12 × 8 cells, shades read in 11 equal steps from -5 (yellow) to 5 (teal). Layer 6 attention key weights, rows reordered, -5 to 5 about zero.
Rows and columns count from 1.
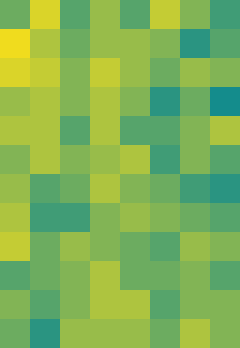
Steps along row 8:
up same down down up up up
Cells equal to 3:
5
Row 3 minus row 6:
-4 -1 0 -2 1 -2 -1 -2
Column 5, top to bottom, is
2 -1 -1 0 2 -2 0 -1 1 1 -2 -1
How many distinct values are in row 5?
3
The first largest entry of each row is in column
8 7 6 8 3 6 8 2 6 1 2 2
